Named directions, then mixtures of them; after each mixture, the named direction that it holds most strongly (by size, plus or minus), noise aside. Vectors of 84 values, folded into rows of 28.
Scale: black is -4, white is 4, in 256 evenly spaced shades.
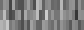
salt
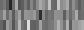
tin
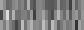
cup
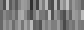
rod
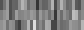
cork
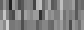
salt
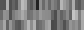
cork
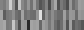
tin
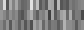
rod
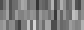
cork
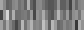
cup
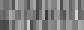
salt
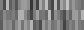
rod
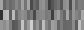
cup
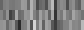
cork
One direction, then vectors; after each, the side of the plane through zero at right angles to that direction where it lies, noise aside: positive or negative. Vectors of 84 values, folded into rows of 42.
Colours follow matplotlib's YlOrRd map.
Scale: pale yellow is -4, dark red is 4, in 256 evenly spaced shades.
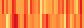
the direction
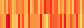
negative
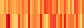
negative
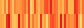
negative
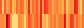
negative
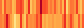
negative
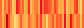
negative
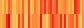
negative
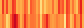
positive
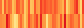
negative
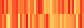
positive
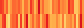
positive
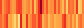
negative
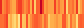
negative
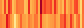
negative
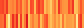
positive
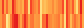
positive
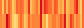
negative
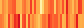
positive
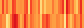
positive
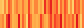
negative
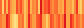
negative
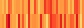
negative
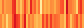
positive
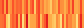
positive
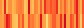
negative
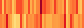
negative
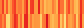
positive
